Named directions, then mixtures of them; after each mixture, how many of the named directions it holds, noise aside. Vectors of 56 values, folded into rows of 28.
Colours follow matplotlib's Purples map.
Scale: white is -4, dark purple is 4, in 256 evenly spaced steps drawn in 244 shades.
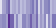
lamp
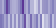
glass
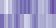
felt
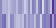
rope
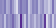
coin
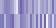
three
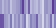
three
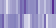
two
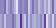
one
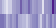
two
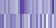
three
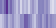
one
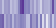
three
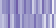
two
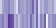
two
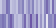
three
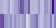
three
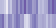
one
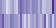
three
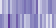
three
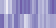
one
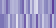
two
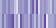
two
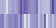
two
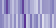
one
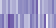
three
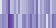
one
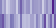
three
